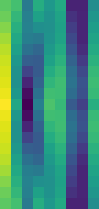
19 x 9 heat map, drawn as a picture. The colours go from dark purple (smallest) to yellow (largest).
Roughest part: middle left. Stripes: upright, repeating 2 times. Mirror symmetry: top to bottom. Average level on the scale: 50%.
